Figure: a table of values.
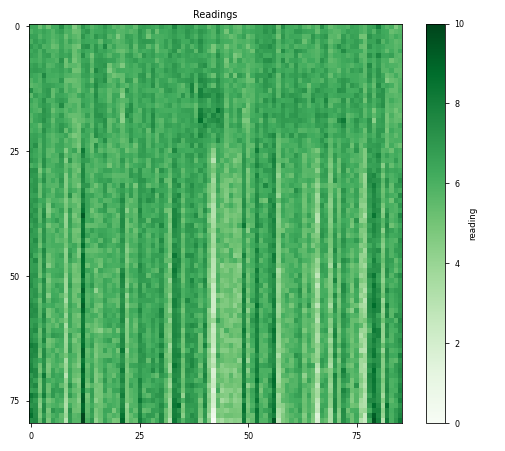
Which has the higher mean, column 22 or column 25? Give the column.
25
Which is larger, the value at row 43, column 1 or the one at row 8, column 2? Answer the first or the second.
the first
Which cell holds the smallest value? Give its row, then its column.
79, 42
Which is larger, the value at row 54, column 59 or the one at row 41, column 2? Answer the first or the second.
the first
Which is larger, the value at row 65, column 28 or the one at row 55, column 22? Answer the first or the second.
the first
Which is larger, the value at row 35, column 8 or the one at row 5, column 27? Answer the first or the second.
the second
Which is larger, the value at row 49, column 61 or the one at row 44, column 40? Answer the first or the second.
the second
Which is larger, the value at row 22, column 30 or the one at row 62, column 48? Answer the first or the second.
the first
